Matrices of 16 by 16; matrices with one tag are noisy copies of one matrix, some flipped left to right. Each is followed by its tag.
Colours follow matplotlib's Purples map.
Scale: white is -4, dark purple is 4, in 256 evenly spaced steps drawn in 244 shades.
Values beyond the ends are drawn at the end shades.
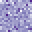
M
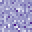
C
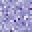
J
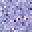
J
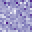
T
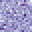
M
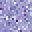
J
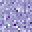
C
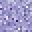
J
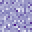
C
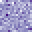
M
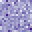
M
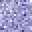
M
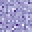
C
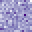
M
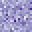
J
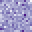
M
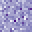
J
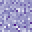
C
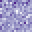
T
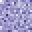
M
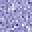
C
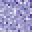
T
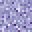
C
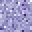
M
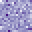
M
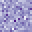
J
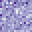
T
